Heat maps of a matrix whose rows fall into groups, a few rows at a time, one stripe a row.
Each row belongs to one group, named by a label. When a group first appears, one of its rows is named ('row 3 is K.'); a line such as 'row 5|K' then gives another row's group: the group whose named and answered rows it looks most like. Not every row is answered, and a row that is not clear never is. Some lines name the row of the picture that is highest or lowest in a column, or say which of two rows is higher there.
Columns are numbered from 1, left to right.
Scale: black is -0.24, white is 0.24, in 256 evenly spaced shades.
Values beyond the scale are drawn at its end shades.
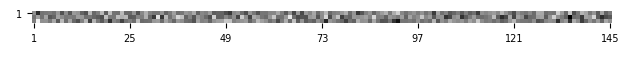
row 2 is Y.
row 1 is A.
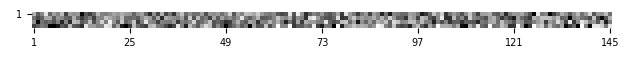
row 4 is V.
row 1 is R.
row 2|Y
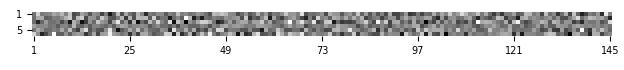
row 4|R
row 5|V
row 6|Y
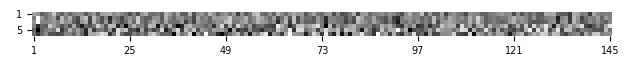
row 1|Y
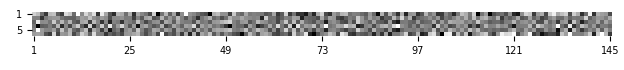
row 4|A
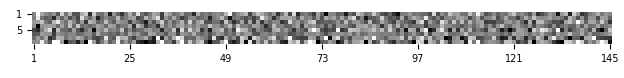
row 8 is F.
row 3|F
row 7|Y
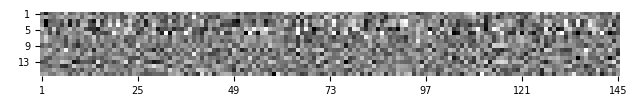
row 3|A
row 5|R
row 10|F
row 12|Y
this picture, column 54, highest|5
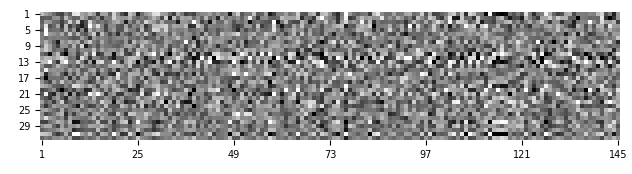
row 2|Y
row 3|V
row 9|R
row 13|F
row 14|Y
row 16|R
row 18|R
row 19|F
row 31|F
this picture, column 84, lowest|4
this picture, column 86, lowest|23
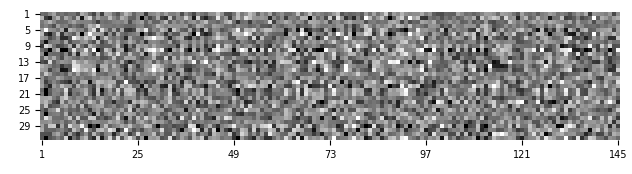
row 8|A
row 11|A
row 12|Y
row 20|A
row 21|A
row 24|R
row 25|Y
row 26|A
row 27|V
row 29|R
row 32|A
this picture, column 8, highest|29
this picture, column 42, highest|13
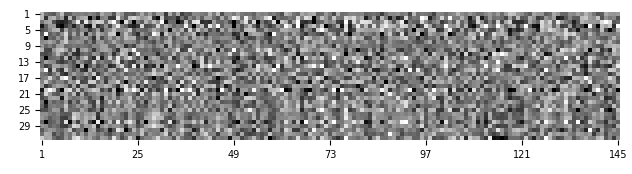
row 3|V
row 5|Y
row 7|A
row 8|F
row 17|F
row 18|V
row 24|A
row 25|Y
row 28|A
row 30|V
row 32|F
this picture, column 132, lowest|17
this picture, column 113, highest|32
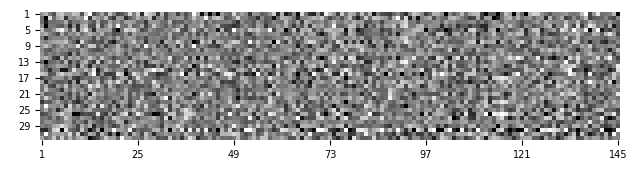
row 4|A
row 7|A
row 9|V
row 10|Y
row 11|A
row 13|A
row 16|V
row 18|A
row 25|Y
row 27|Y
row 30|Y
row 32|R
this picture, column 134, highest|5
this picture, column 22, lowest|16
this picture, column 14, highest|16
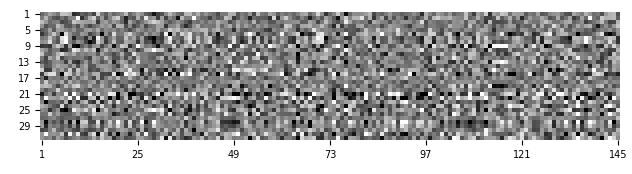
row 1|F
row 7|F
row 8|F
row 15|R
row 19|F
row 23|A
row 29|A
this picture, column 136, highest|22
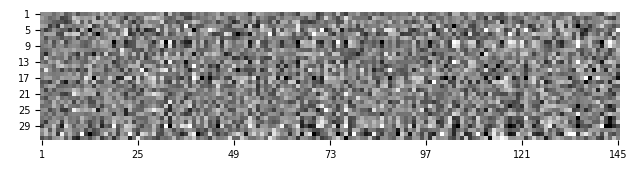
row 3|V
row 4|Y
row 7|A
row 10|R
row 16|V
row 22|Y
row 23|R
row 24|Y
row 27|Y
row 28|Y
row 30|R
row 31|R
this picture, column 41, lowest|17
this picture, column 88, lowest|17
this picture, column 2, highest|15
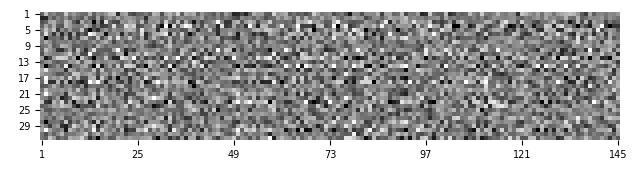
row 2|A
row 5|R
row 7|A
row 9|F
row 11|V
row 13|V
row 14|A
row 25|V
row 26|R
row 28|A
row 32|R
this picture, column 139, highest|23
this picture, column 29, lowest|24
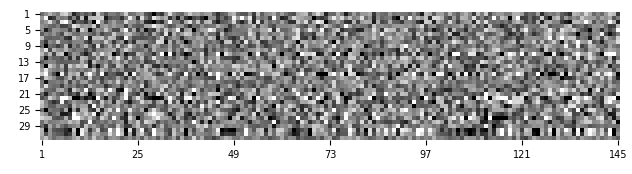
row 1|F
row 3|F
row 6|Y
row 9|A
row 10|R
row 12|A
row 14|R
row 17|V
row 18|A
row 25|A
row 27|F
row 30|A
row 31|A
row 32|V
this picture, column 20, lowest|20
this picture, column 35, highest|5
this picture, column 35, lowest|2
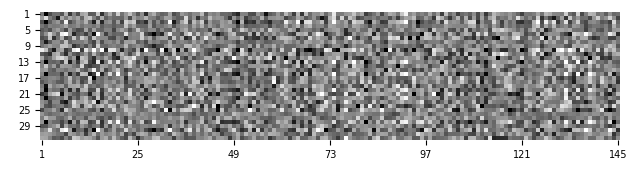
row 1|A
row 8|A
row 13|A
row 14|R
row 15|V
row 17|V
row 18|V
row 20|A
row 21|Y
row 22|A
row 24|V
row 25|Y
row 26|R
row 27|V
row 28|A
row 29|Y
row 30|F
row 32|F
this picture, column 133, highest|10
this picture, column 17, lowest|10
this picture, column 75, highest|12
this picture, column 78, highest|7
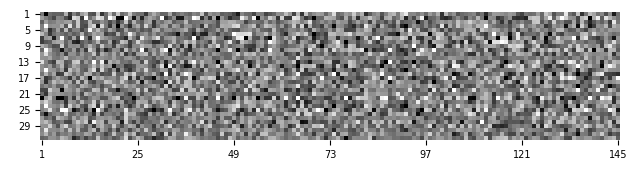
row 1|A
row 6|R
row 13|V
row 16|Y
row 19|Y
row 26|A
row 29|F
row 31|Y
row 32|F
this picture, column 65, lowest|14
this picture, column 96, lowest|25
